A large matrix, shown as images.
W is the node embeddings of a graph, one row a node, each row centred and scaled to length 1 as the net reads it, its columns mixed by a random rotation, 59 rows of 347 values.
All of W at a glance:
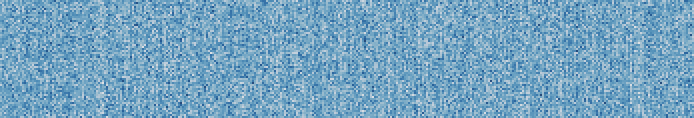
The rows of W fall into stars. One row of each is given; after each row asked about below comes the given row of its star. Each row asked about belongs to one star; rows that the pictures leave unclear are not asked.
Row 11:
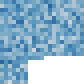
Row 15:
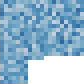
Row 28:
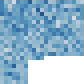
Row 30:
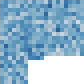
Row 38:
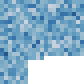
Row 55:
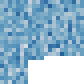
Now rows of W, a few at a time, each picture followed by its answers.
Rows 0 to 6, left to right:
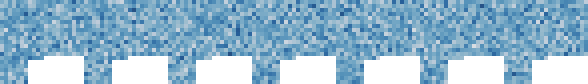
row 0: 55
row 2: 55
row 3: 28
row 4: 30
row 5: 38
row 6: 28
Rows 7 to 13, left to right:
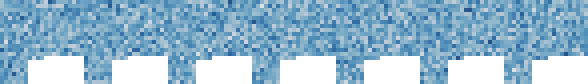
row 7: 15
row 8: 15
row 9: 11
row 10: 38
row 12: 30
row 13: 55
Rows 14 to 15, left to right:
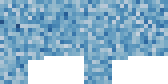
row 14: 38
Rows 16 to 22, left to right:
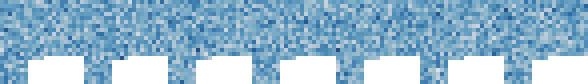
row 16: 11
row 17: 30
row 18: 15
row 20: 38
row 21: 11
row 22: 28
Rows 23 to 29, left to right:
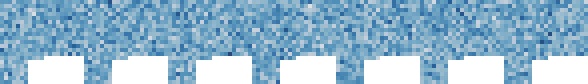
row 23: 38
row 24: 15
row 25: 28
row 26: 15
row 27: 28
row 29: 11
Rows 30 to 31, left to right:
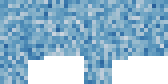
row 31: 38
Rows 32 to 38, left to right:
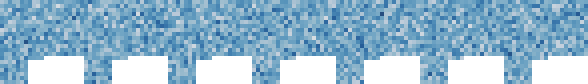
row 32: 15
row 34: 55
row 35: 28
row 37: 28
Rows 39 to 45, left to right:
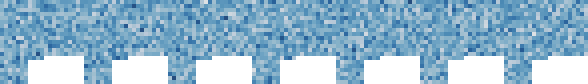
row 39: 55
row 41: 11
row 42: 30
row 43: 55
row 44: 55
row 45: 15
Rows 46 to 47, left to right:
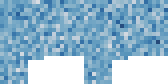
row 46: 11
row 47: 55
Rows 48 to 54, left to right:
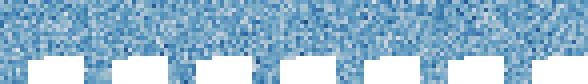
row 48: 11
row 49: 15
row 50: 30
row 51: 38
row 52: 11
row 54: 15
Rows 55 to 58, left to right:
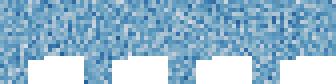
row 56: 11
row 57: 55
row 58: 30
